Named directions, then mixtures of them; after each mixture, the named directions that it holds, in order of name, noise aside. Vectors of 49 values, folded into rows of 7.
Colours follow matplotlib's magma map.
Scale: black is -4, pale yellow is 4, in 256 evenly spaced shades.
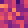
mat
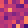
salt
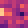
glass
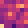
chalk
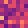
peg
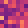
peg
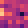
glass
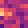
glass, peg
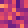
mat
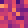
mat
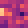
glass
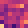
chalk, peg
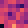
chalk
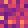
peg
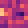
glass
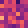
mat, peg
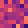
salt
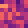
mat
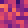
mat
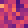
mat, salt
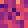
mat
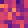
mat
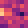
glass
